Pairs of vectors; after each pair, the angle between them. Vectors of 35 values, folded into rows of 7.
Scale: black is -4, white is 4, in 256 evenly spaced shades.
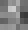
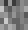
orthogonal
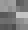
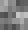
nearly parallel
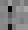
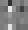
nearly opposite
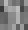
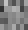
nearly parallel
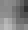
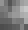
nearly opposite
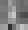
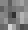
nearly opposite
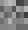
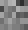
nearly parallel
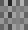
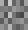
nearly opposite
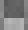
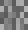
orthogonal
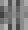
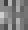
nearly opposite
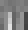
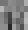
nearly opposite
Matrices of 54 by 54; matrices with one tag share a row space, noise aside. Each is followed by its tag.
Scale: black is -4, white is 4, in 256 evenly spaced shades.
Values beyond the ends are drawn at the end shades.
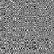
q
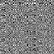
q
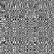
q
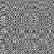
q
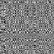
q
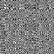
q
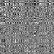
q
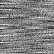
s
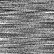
s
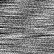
s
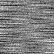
s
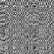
q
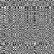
q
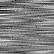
s
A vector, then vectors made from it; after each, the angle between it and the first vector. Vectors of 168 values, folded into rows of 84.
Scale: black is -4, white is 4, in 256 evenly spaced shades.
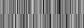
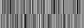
orthogonal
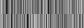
orthogonal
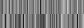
orthogonal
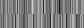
nearly parallel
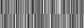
nearly opposite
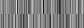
nearly parallel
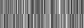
nearly opposite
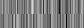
nearly parallel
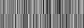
nearly parallel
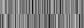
orthogonal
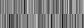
orthogonal
